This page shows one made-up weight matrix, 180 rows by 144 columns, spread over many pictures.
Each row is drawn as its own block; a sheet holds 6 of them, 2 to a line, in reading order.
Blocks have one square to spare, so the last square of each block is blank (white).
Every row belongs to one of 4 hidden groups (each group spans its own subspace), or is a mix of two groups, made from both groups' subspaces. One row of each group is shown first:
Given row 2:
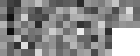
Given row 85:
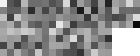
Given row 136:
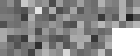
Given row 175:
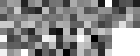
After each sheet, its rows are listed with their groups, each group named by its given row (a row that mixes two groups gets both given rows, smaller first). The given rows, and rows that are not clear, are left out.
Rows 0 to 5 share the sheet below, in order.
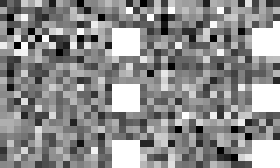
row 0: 2
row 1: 85
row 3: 85
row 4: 2 and 136
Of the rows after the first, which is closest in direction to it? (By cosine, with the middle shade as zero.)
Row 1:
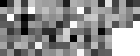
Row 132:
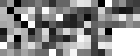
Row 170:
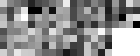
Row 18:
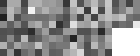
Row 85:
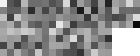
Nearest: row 18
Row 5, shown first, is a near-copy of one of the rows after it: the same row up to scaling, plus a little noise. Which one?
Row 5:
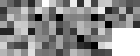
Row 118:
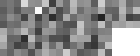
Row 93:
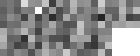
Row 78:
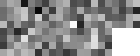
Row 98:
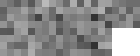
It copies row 98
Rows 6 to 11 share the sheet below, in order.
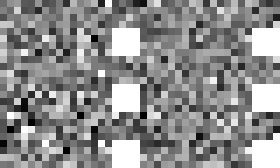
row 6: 175
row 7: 85
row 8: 2
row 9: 85 and 136
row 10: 85
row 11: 85
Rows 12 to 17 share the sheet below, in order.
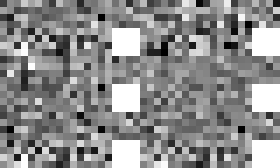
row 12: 2
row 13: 2 and 136
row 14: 85
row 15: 2
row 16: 2
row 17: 2
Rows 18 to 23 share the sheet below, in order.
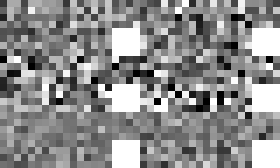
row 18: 85
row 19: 136
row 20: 85
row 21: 2
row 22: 2
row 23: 175
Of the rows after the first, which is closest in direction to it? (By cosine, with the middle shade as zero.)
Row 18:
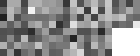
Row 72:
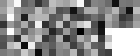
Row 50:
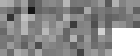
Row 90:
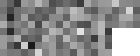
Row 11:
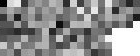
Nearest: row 11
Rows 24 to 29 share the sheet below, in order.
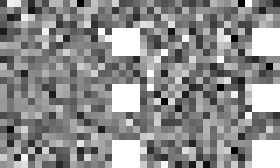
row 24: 85
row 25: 175
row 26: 85
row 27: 2
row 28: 2
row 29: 175
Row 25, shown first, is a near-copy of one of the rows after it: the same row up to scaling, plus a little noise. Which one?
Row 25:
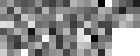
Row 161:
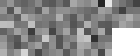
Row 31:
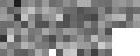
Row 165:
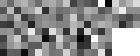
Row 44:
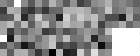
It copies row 161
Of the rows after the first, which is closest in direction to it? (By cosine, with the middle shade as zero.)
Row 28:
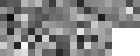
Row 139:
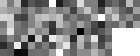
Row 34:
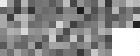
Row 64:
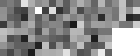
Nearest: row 34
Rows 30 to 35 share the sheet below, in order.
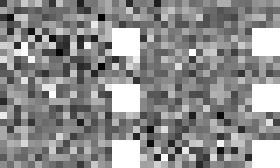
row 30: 2
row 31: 175
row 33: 136
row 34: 85
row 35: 2
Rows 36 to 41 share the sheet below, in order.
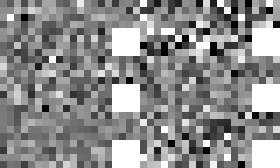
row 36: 2 and 85
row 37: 2 and 85
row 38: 136
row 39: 85 and 136
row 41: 2 and 175
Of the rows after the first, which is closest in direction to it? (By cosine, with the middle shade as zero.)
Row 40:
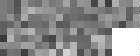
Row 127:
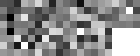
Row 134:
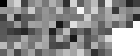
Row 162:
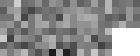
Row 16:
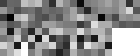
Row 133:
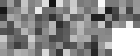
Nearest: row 133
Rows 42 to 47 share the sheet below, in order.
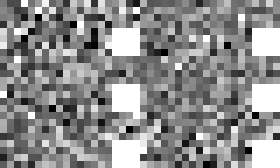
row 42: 136
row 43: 2
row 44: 175
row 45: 136
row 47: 85 and 175
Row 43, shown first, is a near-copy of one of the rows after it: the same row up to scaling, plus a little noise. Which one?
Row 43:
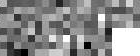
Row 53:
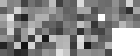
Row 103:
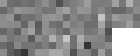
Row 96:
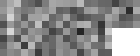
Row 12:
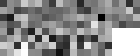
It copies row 103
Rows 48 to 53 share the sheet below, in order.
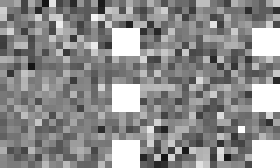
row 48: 136
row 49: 136
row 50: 85
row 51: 85
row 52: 136
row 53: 2
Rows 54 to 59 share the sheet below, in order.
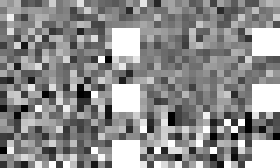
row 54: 2
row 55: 85
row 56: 175
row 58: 175
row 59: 85
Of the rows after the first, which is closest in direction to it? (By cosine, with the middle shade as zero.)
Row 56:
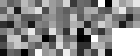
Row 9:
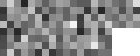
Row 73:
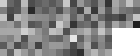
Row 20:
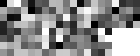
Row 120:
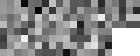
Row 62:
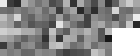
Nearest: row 62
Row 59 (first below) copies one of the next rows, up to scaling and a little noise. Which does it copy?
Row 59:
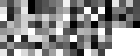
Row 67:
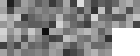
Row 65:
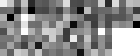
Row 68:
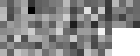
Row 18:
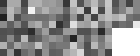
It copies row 68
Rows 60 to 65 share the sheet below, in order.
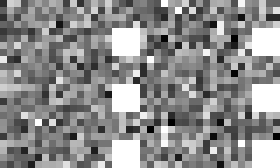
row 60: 85
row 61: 136
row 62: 85
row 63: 85
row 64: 136
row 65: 85
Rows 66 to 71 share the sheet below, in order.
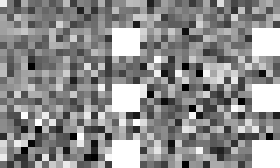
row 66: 85
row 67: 85
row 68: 85
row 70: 136
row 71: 136
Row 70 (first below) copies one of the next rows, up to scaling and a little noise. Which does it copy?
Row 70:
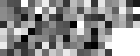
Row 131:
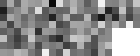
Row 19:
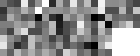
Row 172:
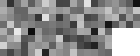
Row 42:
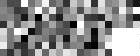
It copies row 42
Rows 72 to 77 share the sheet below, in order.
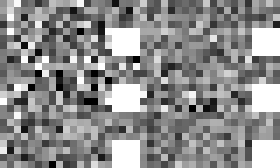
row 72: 2
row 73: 85
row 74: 136
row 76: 175
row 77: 2
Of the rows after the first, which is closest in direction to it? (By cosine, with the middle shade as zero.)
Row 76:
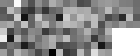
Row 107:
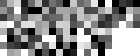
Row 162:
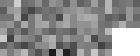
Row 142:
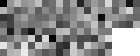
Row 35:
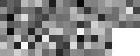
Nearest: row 162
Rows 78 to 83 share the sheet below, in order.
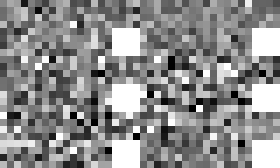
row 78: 136
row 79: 175
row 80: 136
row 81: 85 and 175
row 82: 85
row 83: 85
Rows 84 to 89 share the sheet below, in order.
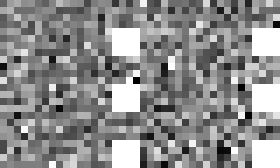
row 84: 2
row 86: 85 and 136
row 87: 85 and 136
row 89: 175
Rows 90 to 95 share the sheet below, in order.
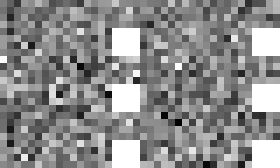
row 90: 2
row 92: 85
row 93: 136
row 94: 2
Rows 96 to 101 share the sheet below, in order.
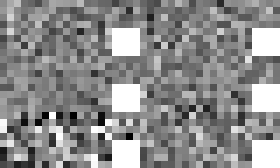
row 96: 2
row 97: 2
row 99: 175
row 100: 136
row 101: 136
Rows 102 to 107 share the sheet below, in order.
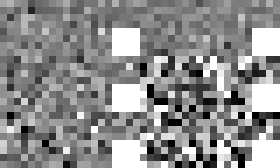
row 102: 85
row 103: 2
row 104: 2
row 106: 85
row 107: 175
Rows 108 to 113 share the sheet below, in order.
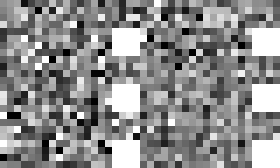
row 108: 136
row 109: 175
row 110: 136
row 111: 136
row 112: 85
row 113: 85
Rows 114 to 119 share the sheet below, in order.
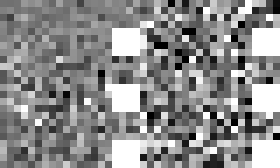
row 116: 2
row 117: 136
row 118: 136
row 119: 85
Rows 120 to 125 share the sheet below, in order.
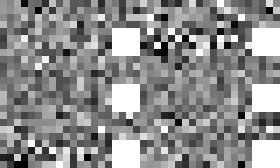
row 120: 136
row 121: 2
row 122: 136
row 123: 136
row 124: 2
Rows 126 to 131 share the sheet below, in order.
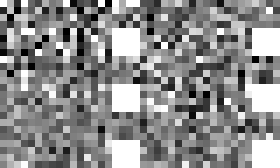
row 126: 85 and 175
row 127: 2
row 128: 85
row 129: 2
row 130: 2
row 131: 136
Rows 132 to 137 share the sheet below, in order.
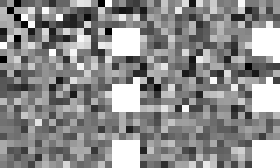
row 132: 175
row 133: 136
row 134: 85
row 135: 136
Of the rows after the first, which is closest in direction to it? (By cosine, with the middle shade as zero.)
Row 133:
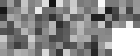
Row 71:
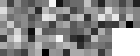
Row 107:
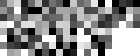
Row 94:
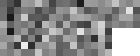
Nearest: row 94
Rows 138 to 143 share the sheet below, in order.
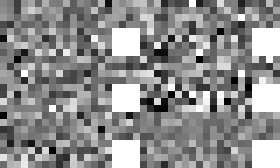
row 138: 175
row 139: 2 and 136
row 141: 2
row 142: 2 and 85
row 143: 175
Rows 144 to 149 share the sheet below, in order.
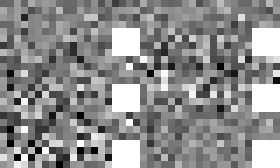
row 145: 2
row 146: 2
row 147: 85
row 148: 2
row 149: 2
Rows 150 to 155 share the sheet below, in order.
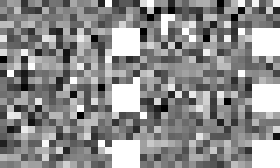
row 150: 175
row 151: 85
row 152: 85
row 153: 2
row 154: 85
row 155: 85
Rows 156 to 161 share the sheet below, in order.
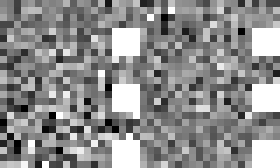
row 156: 175
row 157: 85
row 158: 2
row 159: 2 and 85
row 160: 136
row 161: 175
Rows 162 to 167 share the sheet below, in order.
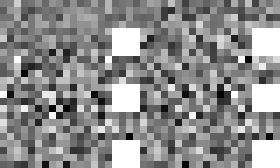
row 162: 175
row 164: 175
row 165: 175
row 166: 136
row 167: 136
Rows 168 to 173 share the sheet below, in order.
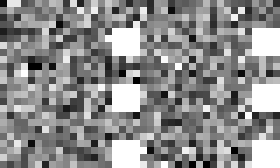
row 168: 85
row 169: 85
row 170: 85 and 136
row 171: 136
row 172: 136
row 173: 175
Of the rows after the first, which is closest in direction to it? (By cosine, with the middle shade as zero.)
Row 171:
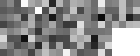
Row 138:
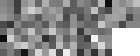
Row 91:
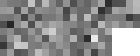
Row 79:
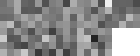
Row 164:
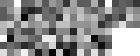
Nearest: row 138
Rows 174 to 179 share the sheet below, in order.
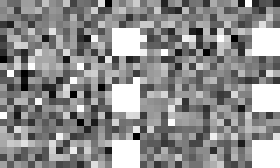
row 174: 175
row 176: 85
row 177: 136
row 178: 85
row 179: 85
